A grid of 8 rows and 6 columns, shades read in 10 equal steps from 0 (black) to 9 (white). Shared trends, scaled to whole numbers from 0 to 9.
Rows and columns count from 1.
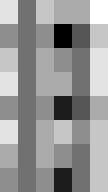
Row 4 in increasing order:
4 4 6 6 8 8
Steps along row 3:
down up down down up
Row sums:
40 24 34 36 24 37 32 26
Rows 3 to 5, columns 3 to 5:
6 5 4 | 6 6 4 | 5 1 3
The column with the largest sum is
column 6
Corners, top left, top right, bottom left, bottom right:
8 9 5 7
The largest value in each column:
8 4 7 7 6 9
